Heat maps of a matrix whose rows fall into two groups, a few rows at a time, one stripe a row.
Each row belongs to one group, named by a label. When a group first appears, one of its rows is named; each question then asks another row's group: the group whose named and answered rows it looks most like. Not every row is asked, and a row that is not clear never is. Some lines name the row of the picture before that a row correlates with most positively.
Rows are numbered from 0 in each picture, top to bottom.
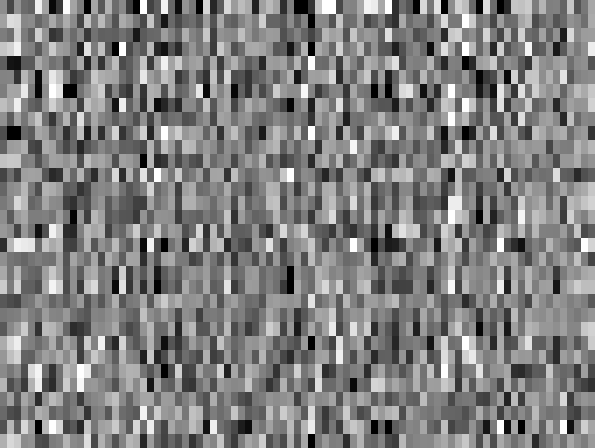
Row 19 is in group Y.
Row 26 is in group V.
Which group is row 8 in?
V
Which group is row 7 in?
Y
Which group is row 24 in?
Y
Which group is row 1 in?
Y
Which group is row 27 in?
V
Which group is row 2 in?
V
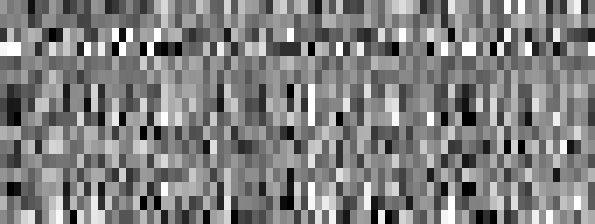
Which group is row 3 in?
Y
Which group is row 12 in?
Y
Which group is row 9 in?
Y
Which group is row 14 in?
Y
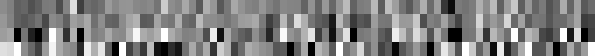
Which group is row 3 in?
Y
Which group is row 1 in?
V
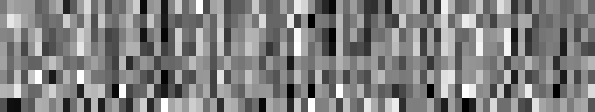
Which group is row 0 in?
V
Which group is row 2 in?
V
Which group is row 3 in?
V
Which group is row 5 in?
V
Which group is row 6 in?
Y
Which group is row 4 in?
Y
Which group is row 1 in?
Y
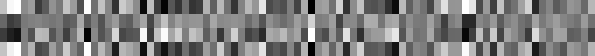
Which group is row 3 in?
Y
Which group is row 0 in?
Y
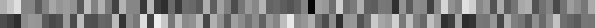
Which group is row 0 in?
Y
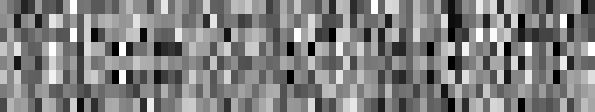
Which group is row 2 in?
V
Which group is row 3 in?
Y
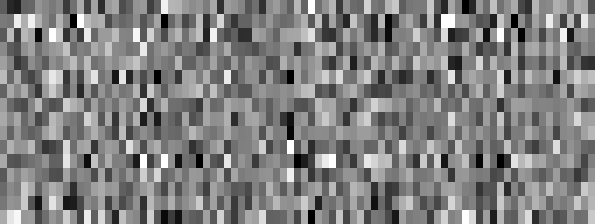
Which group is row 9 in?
Y
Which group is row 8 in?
Y
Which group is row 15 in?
Y
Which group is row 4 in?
V
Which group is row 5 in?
Y
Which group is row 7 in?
V
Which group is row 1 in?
V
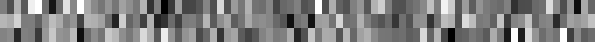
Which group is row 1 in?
Y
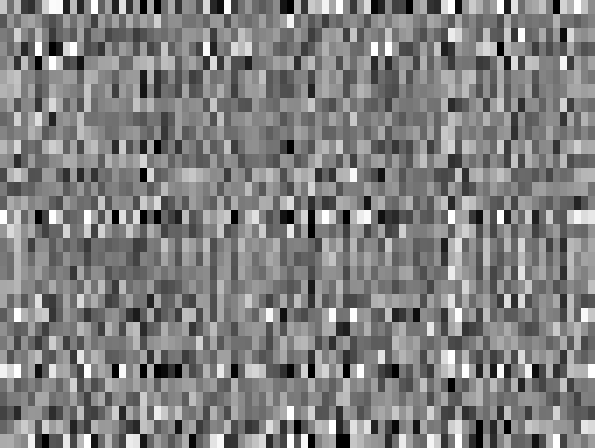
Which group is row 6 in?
Y
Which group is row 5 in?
Y
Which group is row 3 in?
V
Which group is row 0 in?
Y
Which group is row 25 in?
V
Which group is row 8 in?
V
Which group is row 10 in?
Y
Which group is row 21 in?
V
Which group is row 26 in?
Y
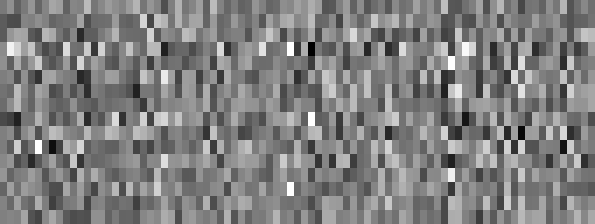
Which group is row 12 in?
V
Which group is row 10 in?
V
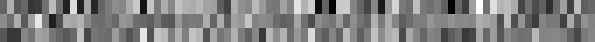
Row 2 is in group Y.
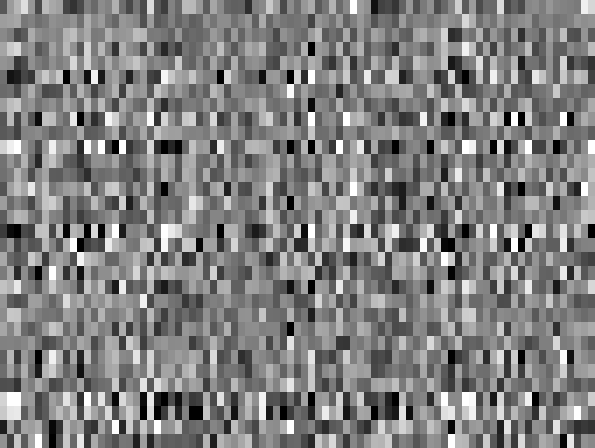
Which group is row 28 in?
Y
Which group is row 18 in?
V
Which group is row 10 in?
Y
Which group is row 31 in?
V
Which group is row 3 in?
Y
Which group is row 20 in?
Y
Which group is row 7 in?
Y
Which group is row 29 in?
Y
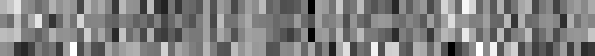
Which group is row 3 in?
V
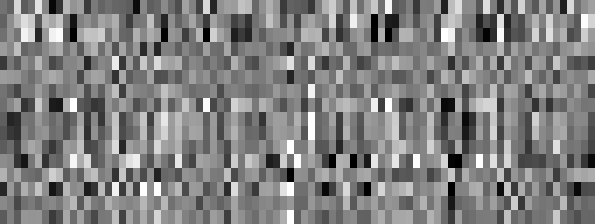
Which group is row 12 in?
Y
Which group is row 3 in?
Y
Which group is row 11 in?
V
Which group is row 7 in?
V
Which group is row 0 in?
V
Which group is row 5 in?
Y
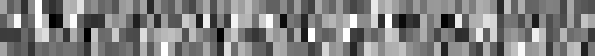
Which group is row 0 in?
V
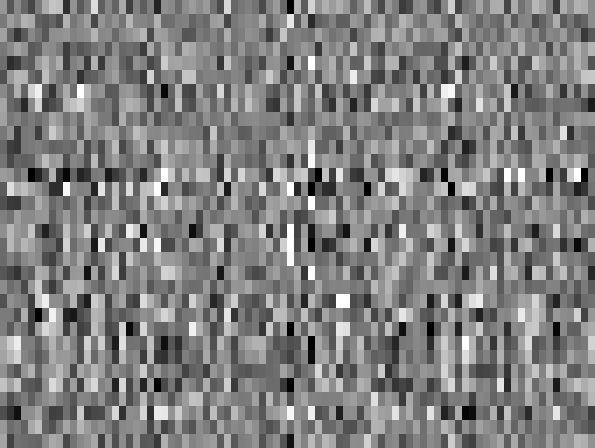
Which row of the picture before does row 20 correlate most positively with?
0
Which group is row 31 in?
Y
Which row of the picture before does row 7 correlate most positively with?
0
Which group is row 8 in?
Y
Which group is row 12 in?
V
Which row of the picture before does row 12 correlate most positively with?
3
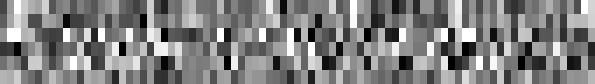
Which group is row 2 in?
Y
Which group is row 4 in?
V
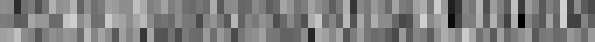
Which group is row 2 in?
Y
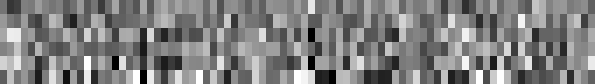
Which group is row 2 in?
Y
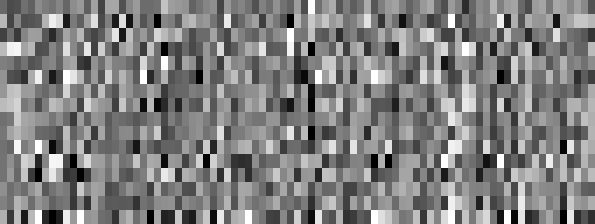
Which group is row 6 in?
Y
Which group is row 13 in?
V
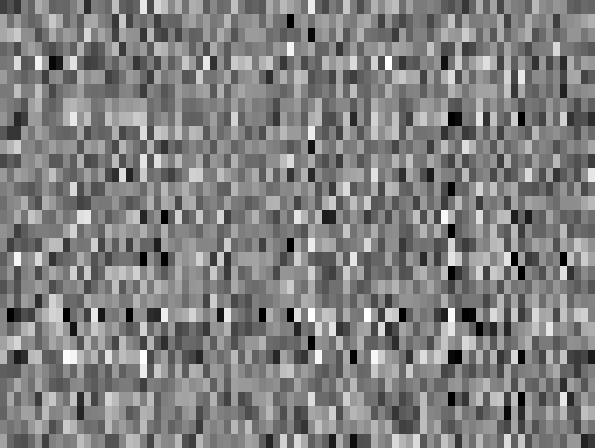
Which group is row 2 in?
Y
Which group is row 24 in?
Y
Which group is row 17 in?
Y
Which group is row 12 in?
Y
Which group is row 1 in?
Y
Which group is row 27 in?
V
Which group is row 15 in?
V
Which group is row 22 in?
Y
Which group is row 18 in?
V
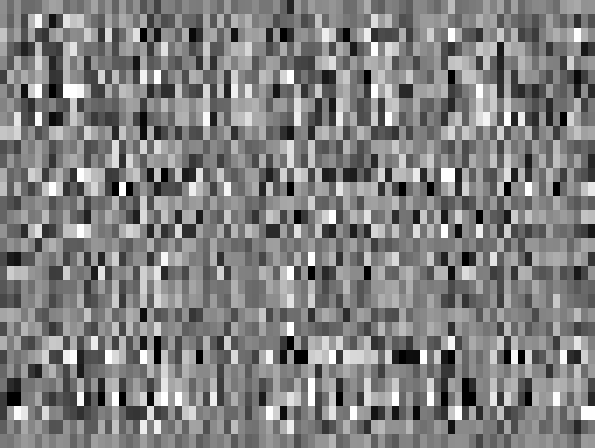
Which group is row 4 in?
V
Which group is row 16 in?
V
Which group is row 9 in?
Y
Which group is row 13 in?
Y
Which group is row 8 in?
V
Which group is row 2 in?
Y
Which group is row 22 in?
Y
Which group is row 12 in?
V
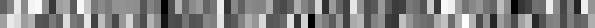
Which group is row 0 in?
V
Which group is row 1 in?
Y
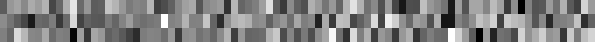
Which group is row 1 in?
V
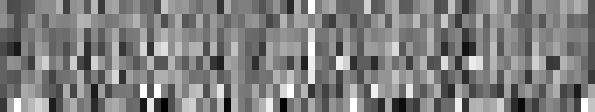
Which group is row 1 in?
V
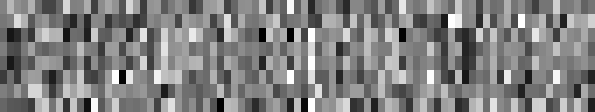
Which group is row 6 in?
V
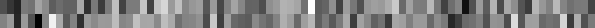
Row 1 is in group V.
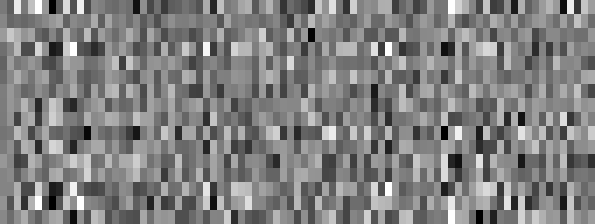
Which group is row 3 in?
V
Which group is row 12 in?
V
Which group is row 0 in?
V
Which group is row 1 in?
Y
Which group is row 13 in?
V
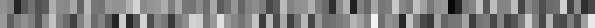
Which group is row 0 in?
V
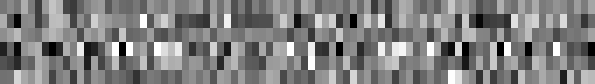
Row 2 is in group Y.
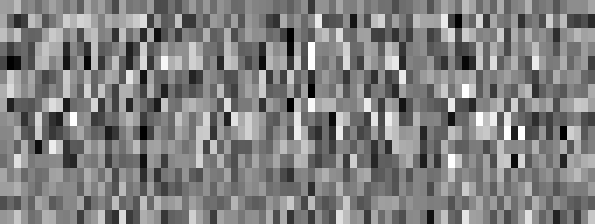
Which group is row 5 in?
Y
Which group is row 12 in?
Y
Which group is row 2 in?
Y
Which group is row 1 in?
V
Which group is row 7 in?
Y
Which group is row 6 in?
Y
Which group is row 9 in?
V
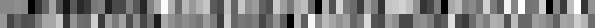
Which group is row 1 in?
Y
